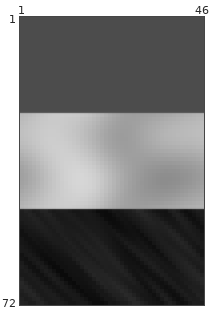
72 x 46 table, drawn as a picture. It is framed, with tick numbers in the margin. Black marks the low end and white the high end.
It is made of 3 by 1 panels. Panel 1,1: low, flat. Panel 2,1: high, smooth. Panel 3,1: very low, slanting down to the right, faint in contrast.
